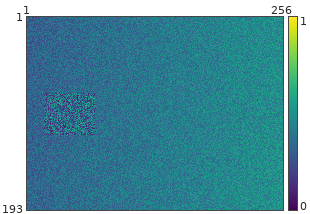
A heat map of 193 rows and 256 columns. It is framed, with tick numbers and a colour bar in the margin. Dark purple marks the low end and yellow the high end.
Values change most from cell to cell in the middle left. The field climbs toward the right. An odd patch, rougher than its surroundings, sits in the middle left. On average the colour sits 40% of the way up the scale. No regular stripes run through it.
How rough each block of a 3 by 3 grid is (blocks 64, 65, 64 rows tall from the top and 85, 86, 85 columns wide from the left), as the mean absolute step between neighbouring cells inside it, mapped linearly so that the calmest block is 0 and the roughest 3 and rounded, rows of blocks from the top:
0 0 0
3 0 0
0 0 0
